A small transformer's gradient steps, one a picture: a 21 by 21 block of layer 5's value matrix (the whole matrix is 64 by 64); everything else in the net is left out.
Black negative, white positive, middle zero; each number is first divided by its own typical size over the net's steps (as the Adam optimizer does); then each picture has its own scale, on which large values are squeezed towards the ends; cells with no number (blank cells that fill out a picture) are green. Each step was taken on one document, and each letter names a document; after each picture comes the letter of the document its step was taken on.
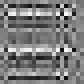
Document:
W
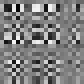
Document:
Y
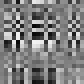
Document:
Y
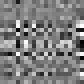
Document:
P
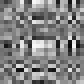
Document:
Y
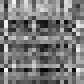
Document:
W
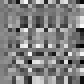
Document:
P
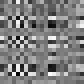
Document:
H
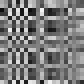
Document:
H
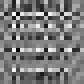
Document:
W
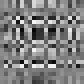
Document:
Y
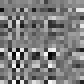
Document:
H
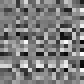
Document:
P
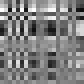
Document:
H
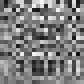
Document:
Y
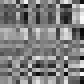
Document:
P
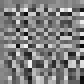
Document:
P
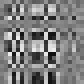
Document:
Y
